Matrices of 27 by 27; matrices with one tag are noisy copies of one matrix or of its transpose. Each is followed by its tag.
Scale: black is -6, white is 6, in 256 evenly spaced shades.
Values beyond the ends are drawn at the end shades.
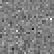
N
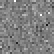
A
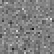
N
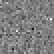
N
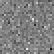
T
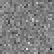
T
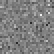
A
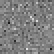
T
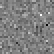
A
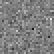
N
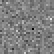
N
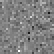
N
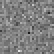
N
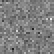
N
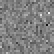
A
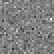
N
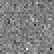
T
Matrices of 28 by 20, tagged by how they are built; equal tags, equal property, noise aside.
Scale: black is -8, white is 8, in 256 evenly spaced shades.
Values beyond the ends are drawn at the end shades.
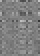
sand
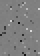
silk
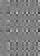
sand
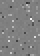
silk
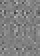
sand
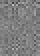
sand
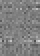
sand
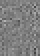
sand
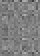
sand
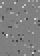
silk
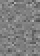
sand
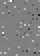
silk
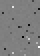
silk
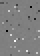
silk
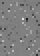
silk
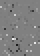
silk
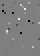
silk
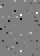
silk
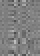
sand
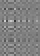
sand
